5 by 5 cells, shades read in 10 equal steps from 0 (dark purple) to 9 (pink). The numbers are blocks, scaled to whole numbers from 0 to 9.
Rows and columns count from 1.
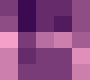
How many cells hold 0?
2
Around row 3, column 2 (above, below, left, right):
0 2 9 6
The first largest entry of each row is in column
5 1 1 5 1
